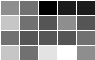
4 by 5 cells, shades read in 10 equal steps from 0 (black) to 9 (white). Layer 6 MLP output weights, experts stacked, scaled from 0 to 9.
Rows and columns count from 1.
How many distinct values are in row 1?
4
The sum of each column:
23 15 14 18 13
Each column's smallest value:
4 3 0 1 1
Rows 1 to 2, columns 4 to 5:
1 1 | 5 3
